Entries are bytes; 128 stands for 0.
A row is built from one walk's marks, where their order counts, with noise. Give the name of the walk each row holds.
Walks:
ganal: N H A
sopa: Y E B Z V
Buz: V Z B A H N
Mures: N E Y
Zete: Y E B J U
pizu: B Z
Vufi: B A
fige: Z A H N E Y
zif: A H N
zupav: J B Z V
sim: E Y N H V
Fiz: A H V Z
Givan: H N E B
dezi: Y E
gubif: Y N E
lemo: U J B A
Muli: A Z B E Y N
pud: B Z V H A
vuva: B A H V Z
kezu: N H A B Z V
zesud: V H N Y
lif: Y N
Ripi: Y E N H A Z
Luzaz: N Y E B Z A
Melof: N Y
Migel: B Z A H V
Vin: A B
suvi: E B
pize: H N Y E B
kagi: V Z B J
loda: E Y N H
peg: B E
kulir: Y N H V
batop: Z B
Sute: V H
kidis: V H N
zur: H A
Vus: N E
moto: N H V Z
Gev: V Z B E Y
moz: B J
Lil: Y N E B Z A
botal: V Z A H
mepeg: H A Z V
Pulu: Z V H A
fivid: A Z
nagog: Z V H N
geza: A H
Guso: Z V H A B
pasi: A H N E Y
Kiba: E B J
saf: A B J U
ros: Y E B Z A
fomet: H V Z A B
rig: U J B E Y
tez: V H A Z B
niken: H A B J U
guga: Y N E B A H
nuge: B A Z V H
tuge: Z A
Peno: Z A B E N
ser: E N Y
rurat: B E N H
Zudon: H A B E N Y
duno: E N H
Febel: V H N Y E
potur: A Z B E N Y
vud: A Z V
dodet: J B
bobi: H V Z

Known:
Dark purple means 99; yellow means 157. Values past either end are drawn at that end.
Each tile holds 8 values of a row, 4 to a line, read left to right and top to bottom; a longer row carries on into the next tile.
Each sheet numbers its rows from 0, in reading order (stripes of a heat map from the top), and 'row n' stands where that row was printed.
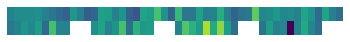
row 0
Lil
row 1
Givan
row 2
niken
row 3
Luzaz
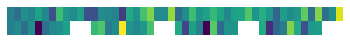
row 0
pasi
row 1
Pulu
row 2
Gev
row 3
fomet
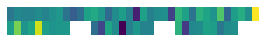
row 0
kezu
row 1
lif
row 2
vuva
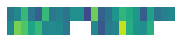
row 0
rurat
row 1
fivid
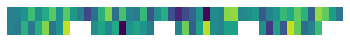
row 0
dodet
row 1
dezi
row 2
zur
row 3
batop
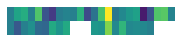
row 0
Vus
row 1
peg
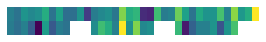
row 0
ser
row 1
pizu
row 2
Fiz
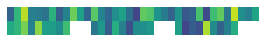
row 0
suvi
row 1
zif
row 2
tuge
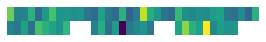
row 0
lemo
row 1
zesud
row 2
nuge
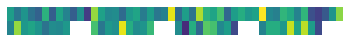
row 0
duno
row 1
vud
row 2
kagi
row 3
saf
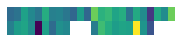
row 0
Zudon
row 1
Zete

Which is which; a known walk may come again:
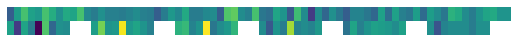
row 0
Gev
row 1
kezu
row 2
nagog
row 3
Peno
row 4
Ripi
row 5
Buz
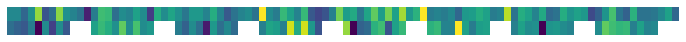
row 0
Melof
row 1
sopa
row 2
potur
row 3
saf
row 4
bobi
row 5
mepeg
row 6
pize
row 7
rurat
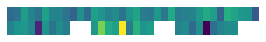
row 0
Zudon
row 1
nuge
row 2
fige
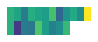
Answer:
vuva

